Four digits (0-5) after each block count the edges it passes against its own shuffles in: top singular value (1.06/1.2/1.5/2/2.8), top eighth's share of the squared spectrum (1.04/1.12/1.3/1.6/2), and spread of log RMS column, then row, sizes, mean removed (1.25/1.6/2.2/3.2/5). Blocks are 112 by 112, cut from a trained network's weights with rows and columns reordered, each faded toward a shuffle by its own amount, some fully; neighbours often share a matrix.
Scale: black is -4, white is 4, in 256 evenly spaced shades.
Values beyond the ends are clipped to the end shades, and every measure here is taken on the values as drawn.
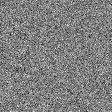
2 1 0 0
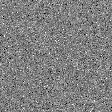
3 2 1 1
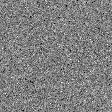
1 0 0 0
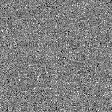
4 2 1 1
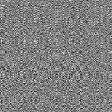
5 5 3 3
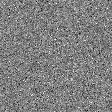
0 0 0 0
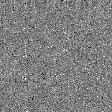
3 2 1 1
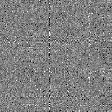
4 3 2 2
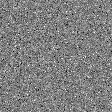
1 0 0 0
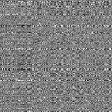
5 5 2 4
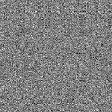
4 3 1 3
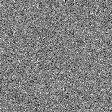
2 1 0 0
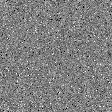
2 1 0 0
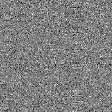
3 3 1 2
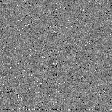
3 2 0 1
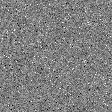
1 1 0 0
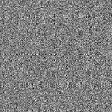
4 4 2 3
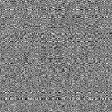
5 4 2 4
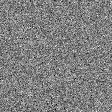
1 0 0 0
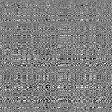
5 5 2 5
